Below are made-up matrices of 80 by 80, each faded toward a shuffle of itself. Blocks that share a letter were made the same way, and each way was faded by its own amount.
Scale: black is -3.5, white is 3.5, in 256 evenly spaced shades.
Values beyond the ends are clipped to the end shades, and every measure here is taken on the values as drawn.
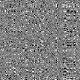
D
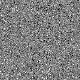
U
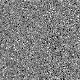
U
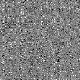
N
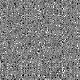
N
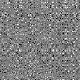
D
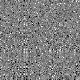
N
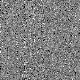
U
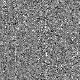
U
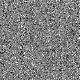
U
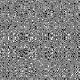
D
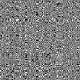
D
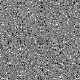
N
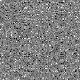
N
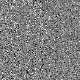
U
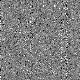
U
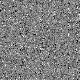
U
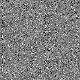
U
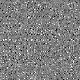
N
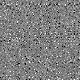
N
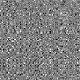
D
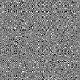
D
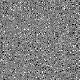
N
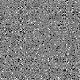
N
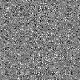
N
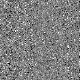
U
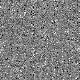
U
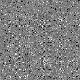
N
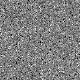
U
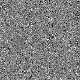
U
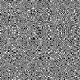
D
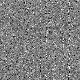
U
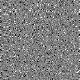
N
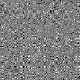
D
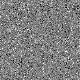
U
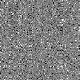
N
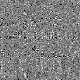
N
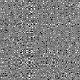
D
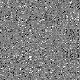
N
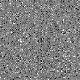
N
